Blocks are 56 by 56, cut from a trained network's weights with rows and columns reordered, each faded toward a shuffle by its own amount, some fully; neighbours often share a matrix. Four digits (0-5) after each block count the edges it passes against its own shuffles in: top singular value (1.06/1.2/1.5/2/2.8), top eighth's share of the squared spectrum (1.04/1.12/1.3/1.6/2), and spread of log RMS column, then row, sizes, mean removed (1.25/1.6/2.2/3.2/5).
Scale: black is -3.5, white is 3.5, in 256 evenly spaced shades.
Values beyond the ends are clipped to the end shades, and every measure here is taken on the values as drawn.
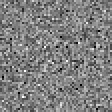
1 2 0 0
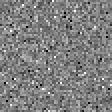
0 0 0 0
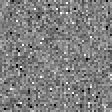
1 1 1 0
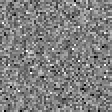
0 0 0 0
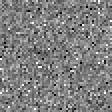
0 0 0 0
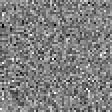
3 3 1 1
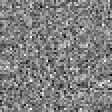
3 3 0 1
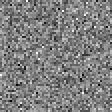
1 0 0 0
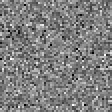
0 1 0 1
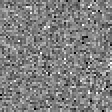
1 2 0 0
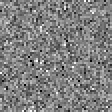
1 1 1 0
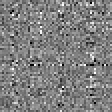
3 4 3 2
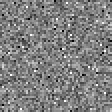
1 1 0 0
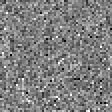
1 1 0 0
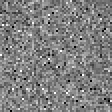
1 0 0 0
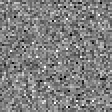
0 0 0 0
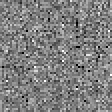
2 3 1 1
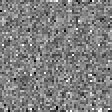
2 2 0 2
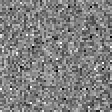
1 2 0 1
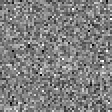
1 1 0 0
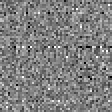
2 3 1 2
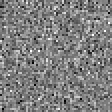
3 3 0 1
